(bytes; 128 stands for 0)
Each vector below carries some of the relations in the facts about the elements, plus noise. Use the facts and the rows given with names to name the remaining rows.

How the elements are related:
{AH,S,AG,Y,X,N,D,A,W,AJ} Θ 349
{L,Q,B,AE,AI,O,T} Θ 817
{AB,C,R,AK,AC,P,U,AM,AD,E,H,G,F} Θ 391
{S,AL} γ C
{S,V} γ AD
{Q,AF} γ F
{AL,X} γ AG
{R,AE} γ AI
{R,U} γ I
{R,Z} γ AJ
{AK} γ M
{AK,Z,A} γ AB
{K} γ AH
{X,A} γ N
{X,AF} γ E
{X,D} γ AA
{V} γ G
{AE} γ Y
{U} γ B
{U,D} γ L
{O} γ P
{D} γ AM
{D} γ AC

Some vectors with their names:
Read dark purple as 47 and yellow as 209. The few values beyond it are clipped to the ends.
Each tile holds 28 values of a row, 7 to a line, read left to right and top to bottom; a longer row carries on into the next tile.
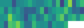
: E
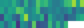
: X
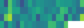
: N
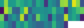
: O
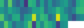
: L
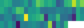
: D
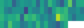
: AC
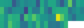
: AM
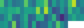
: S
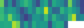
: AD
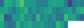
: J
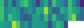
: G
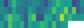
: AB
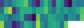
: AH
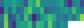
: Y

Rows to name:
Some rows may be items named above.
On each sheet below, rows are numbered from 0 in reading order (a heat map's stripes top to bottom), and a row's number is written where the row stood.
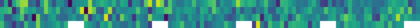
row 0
K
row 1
O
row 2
AL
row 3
AI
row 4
AB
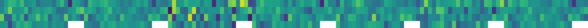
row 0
T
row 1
J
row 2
O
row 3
W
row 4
H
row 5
AF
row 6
J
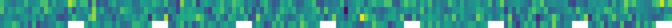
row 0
AL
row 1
AG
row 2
AK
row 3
AJ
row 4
U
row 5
AA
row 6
Y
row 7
X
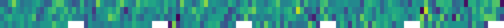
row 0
M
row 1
Z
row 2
AE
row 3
V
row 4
I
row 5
P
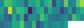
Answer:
Q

